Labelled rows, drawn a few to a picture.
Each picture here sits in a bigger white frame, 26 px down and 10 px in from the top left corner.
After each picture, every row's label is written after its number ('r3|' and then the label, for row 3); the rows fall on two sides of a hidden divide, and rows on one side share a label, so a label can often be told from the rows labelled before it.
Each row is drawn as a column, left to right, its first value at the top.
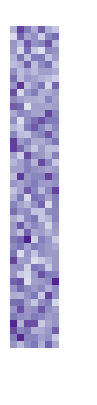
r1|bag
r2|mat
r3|bag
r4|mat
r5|mat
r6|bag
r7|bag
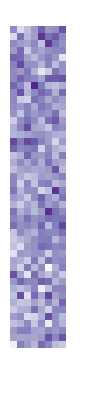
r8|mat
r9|bag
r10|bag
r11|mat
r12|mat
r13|bag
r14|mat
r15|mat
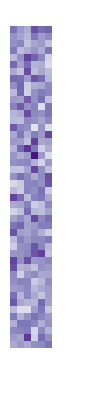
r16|mat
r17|mat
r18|bag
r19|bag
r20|mat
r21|mat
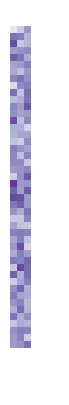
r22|bag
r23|mat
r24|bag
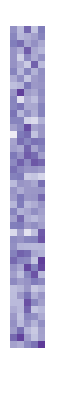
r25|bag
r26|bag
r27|mat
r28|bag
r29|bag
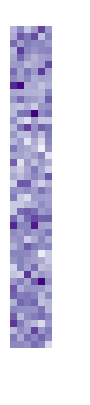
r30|mat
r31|mat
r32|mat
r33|mat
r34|mat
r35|mat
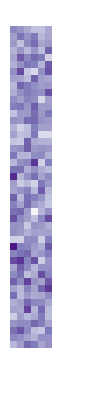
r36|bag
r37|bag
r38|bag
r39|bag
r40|mat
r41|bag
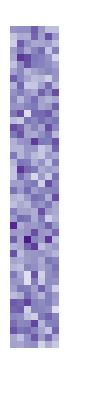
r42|mat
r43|mat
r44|bag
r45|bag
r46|mat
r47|mat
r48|bag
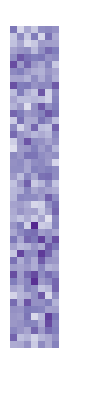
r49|mat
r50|bag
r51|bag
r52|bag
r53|bag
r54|bag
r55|mat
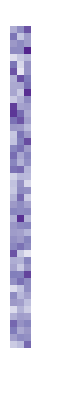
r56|bag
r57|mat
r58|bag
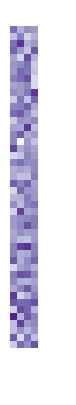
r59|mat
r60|mat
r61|mat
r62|bag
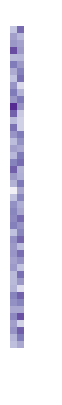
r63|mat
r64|bag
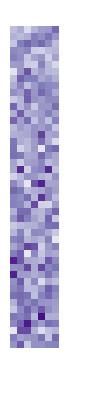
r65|bag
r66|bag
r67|mat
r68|mat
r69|mat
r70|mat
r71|mat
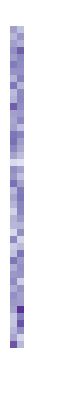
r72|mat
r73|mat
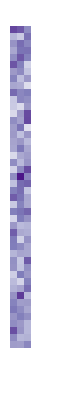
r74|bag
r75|mat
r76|bag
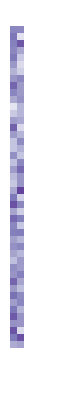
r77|mat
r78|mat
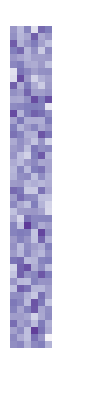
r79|mat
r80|bag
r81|mat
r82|mat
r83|bag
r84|mat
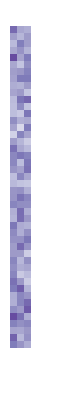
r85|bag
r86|mat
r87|mat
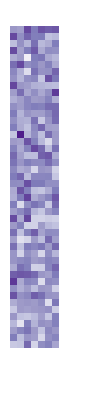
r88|bag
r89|mat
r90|bag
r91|bag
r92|mat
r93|bag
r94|bag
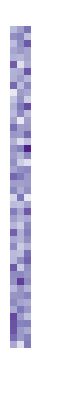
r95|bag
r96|mat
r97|bag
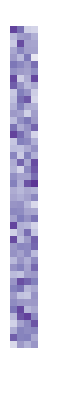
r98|mat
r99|mat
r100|bag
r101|bag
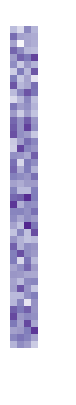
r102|mat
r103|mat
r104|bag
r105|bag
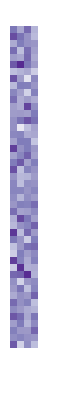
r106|bag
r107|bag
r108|bag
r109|bag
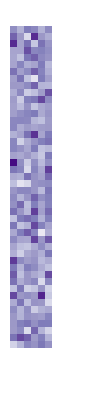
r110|bag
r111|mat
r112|mat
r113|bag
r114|mat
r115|bag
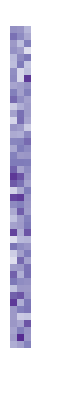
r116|mat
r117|bag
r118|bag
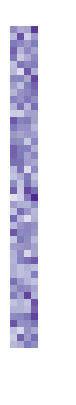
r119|bag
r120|bag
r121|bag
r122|mat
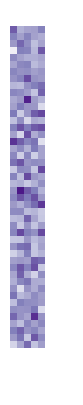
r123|mat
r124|bag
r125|mat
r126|mat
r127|mat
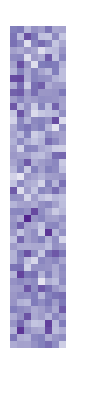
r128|mat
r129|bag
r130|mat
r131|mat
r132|mat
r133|bag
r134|bag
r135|mat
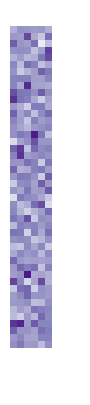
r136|bag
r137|bag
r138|mat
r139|bag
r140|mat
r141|bag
